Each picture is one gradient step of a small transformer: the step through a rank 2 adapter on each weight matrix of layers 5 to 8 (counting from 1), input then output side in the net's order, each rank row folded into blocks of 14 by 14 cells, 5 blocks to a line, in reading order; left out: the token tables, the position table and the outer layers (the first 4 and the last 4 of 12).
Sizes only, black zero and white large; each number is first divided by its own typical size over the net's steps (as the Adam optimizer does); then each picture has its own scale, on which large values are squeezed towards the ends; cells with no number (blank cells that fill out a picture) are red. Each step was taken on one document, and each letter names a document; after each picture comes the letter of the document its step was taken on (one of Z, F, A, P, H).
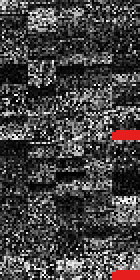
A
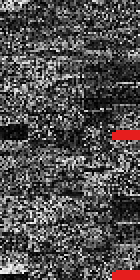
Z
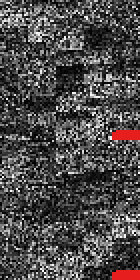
A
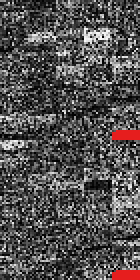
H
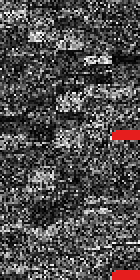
A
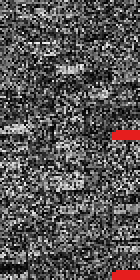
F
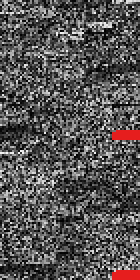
F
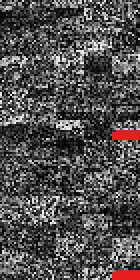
Z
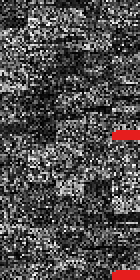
H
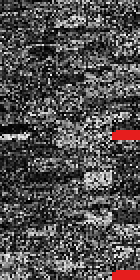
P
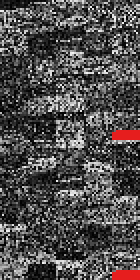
P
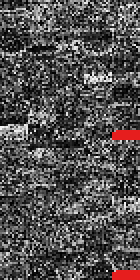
P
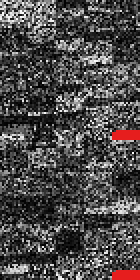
A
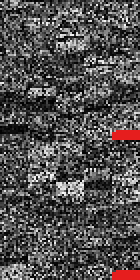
H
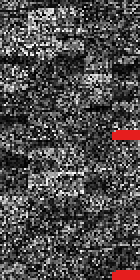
H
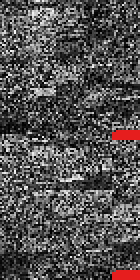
H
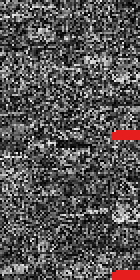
F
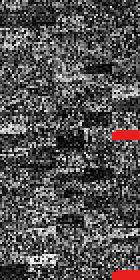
Z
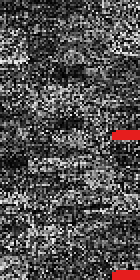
P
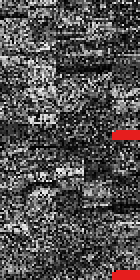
Z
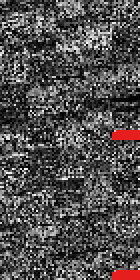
A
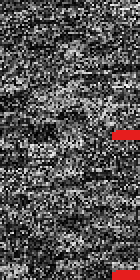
P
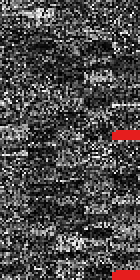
A
